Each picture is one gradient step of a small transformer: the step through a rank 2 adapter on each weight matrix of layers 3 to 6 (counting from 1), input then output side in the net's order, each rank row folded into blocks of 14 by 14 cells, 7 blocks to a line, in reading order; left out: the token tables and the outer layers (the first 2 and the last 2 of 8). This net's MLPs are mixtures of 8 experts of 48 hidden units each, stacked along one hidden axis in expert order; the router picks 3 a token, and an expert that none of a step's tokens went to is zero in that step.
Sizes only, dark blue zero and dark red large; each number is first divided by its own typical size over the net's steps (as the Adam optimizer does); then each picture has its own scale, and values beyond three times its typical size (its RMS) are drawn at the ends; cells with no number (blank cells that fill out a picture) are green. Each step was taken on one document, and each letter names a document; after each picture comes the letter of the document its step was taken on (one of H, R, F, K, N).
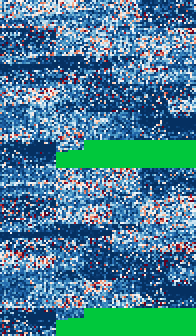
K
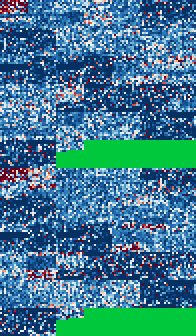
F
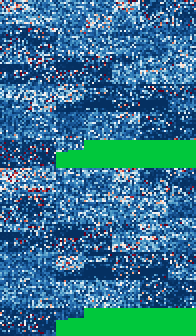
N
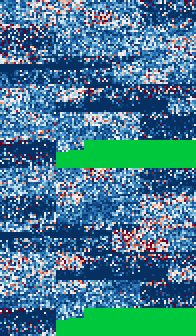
K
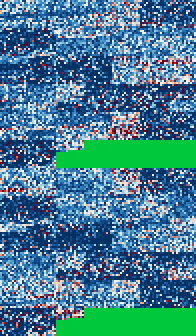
F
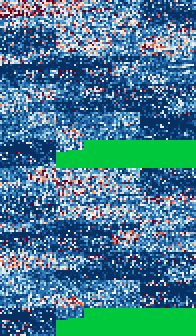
K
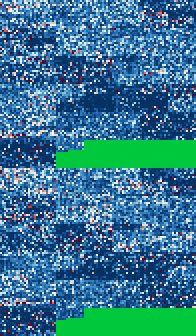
N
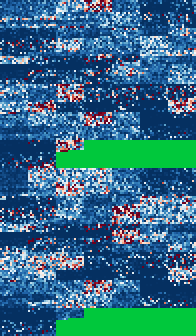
K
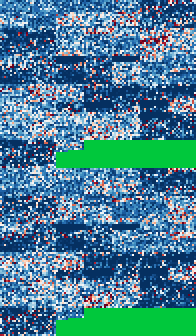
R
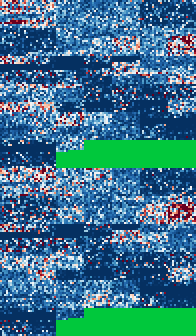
K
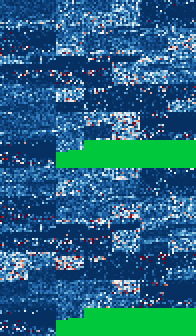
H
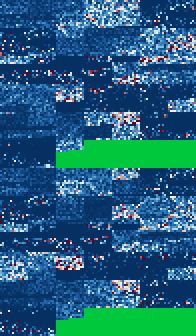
H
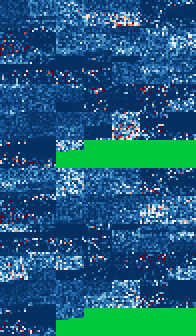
H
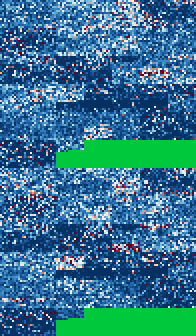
N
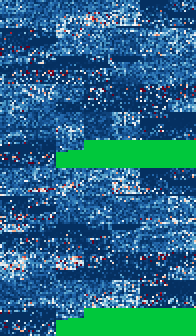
H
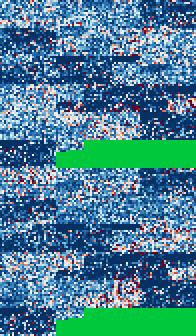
R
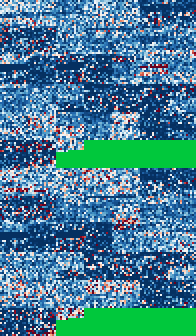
F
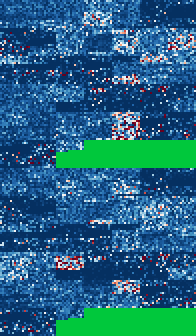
H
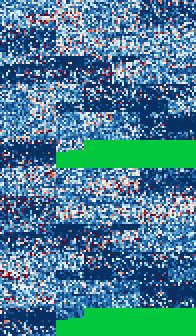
K
